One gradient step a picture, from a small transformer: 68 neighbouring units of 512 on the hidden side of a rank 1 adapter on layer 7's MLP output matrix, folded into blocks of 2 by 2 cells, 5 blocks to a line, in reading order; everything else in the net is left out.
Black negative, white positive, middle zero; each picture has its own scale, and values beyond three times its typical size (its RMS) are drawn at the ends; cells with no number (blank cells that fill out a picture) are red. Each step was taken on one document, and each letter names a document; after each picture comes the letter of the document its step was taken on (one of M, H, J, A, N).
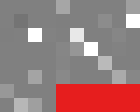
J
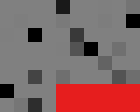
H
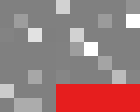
J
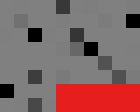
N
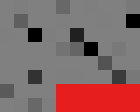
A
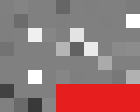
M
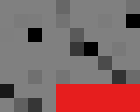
H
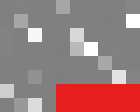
M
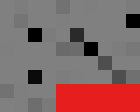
A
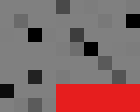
N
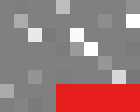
N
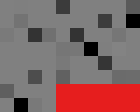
J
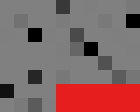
N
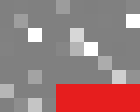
M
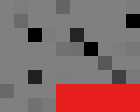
A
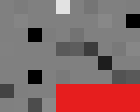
A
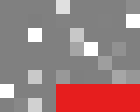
H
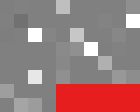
J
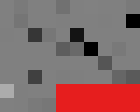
A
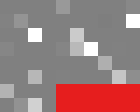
M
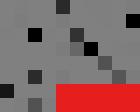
N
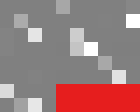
M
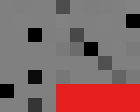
N
